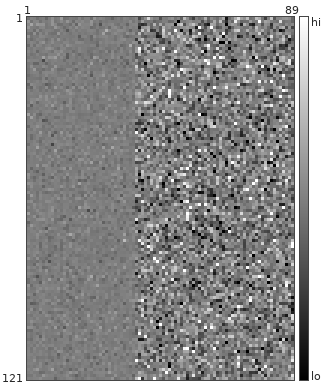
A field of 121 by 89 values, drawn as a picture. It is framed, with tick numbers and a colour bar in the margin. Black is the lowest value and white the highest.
Neither half mirrors the other. The grain is fine, like static. There is no overall slope. The left part is calmer, up to a seam about 40% of the way across. There are no regular stripes. Overall the values sit about 50% of the way up the scale. The distribution is heavy-tailed on both sides.
